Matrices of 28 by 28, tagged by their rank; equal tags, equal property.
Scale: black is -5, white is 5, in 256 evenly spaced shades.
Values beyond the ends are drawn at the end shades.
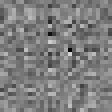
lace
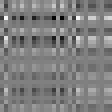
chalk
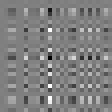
chalk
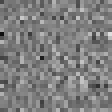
lace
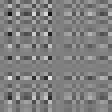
chalk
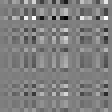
chalk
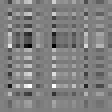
chalk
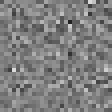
lace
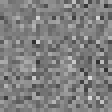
lace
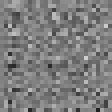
lace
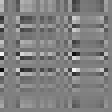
chalk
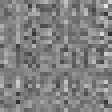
lace
